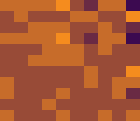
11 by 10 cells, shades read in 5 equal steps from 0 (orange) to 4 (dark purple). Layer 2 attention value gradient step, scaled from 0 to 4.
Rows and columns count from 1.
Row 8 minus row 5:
-1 0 0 1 1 1 -1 1 -1 -1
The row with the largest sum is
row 10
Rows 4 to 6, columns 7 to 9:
3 1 1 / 2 1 2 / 2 2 2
